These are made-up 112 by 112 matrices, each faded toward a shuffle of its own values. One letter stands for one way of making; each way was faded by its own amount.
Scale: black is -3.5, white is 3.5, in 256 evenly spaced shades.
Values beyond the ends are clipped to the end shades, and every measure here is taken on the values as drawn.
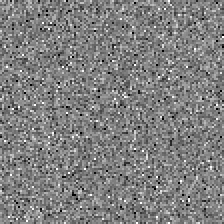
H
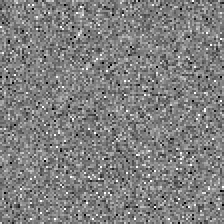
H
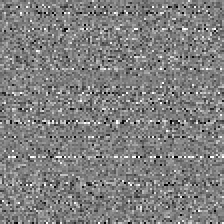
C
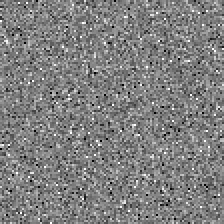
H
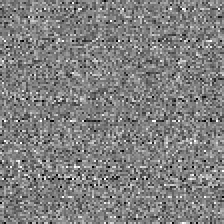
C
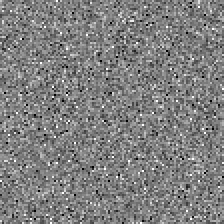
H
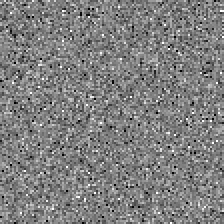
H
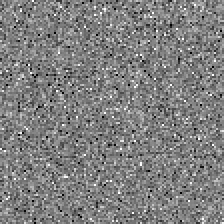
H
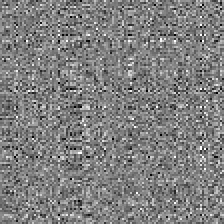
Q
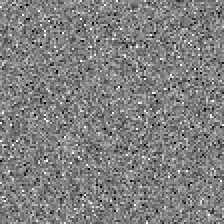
H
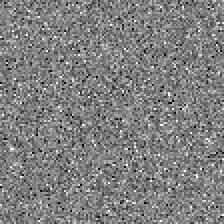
H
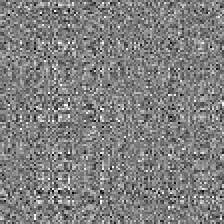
Q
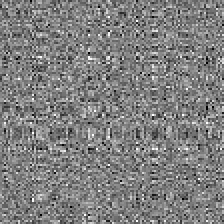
Q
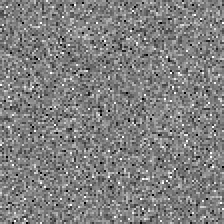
H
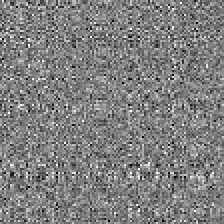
Q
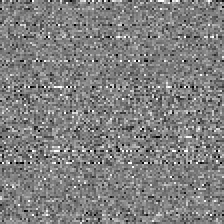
C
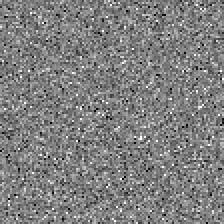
H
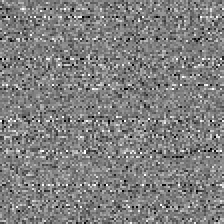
C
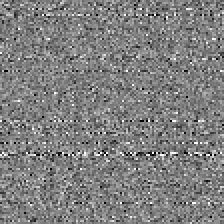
C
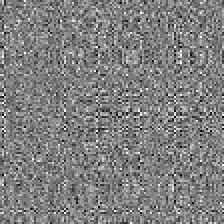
Q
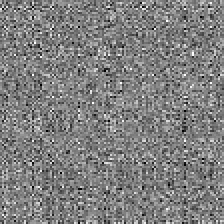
Q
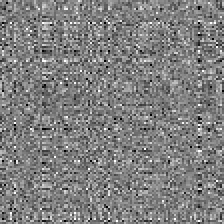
Q
